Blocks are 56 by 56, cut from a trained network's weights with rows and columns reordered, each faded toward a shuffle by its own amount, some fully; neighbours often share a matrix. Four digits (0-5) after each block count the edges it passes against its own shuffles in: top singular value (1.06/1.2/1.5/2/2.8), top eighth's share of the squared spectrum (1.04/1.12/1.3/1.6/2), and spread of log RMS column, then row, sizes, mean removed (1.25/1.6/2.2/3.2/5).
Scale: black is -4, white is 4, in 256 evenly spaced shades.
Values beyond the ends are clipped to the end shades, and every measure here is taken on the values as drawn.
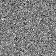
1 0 0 0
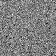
1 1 0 0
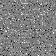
2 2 0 1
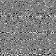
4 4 0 3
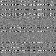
4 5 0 4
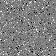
0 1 0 1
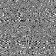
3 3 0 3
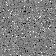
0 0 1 0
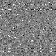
3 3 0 2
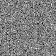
0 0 0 0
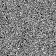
0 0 0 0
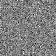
0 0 0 0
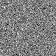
0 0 0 0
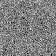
2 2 0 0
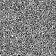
2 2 0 1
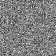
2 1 0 0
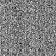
3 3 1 1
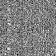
3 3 0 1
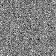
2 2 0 0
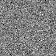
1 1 0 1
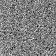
2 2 0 0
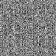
3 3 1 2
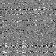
4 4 1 3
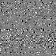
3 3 0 2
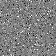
1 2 0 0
